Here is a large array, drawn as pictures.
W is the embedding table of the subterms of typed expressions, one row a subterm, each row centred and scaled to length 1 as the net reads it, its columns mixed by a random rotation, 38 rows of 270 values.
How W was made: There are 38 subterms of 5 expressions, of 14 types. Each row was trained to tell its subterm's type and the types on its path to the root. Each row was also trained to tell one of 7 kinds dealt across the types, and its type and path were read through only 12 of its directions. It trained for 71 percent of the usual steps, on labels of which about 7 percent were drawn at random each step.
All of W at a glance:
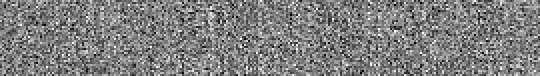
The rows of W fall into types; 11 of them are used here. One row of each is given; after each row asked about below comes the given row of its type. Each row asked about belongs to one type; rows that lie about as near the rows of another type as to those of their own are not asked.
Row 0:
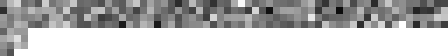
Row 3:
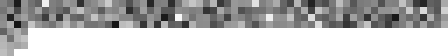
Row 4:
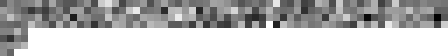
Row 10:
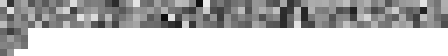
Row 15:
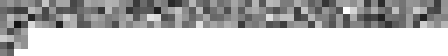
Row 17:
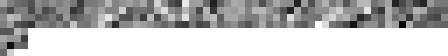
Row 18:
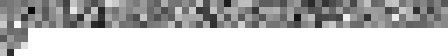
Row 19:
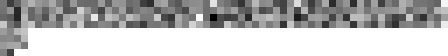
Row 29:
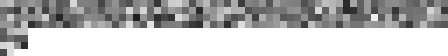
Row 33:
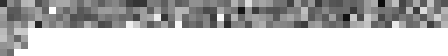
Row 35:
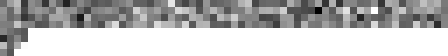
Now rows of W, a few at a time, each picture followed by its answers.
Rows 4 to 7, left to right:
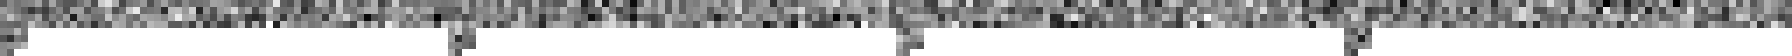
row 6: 17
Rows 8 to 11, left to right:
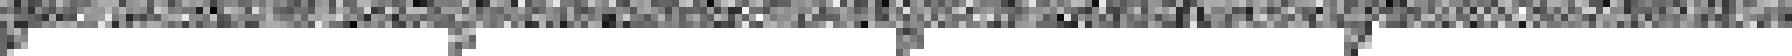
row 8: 3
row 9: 17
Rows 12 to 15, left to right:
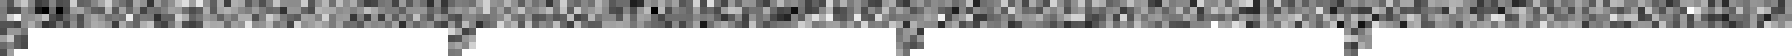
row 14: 17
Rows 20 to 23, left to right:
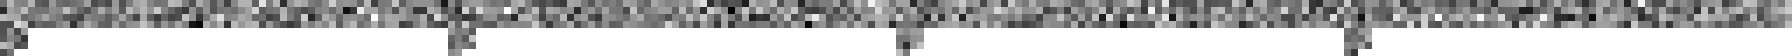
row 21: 10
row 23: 19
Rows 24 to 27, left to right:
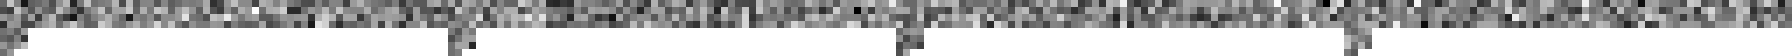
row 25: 10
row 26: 19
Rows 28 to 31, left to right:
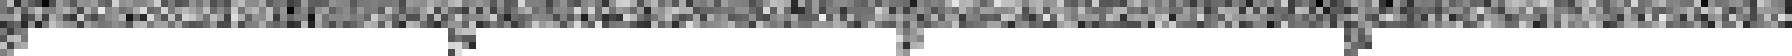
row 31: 35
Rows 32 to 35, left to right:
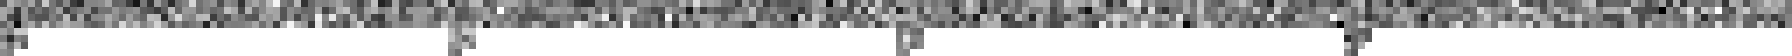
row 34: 0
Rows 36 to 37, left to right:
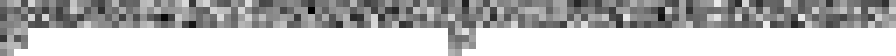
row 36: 29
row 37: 3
